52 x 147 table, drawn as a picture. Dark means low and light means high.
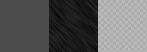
The table splits into one row of 3 panels. Panel 1,1: low, flat. Panel 1,2: very low, slanting down to the right, faint in contrast. Panel 1,3: high, checkered, faint in contrast.
